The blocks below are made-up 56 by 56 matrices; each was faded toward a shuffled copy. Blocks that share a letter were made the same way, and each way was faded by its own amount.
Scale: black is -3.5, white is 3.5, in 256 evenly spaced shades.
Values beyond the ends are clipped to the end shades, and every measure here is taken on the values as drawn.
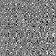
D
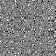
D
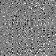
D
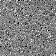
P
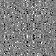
D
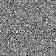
P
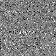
P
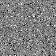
P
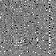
D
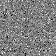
P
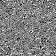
P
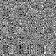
D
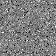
P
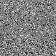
P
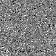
P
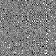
D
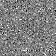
P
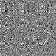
D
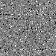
P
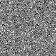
P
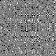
D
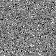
P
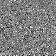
P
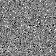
P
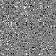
D
